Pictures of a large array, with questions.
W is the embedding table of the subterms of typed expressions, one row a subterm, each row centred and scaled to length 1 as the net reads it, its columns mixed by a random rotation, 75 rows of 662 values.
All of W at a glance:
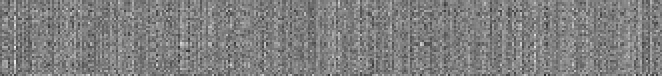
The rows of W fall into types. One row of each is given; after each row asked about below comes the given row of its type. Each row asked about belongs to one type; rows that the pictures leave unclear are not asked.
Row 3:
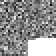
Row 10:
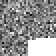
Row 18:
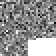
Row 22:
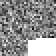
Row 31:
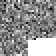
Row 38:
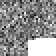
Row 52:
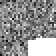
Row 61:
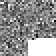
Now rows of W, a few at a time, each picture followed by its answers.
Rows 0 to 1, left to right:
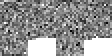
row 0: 3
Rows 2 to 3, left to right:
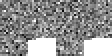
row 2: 10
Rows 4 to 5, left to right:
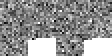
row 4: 61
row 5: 10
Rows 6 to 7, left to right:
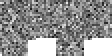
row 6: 22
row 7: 38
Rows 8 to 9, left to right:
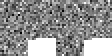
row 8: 3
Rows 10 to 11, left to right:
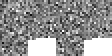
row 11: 10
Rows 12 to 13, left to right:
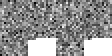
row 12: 52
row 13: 38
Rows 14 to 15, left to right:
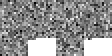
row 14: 52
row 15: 38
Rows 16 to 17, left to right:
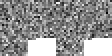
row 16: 22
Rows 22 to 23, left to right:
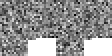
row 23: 38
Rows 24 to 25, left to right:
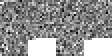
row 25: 3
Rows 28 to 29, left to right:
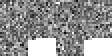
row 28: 38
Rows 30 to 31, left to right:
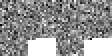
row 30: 10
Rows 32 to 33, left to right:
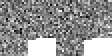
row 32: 22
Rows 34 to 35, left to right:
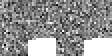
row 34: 18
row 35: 10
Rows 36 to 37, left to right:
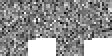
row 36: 38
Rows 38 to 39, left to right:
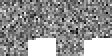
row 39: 22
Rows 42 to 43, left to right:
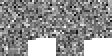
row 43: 52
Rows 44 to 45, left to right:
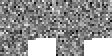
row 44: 52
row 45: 52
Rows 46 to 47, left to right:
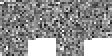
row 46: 61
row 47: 18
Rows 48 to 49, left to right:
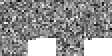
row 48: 3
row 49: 38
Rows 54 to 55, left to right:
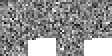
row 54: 52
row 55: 18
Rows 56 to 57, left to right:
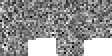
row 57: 22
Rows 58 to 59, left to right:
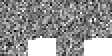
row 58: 3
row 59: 38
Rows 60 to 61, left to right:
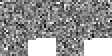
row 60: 18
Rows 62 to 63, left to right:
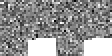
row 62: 61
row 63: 3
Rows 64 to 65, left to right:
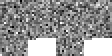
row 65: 3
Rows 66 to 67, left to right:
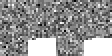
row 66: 61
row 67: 3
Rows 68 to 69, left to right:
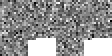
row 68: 52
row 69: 61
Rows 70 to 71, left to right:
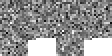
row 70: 22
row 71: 18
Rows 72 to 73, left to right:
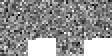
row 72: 3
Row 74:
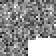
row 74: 38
